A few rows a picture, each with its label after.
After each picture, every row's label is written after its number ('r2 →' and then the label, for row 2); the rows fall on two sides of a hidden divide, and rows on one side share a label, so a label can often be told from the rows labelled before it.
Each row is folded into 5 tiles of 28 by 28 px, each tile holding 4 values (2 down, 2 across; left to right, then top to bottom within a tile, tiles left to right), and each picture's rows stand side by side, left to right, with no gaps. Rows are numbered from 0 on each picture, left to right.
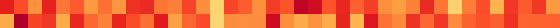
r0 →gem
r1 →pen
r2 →pen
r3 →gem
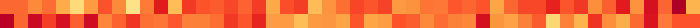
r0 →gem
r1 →gem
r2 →gem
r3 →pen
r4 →gem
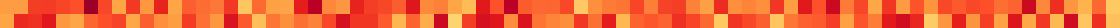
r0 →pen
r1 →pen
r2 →pen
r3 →pen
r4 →gem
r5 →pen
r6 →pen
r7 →gem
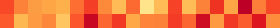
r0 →gem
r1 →pen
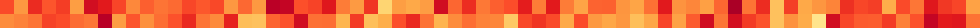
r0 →pen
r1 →pen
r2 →gem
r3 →pen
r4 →pen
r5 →pen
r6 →gem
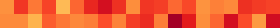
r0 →pen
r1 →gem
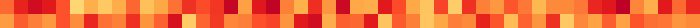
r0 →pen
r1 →pen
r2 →gem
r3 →pen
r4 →pen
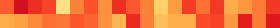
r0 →pen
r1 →pen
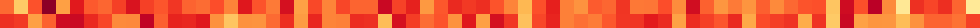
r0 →pen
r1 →pen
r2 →gem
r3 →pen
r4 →pen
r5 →gem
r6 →gem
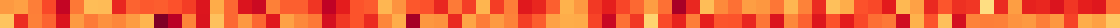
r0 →pen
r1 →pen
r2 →pen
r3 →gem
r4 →pen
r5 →gem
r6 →pen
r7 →pen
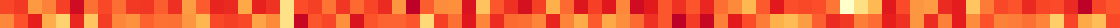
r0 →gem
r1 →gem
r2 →pen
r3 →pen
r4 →gem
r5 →gem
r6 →pen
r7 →pen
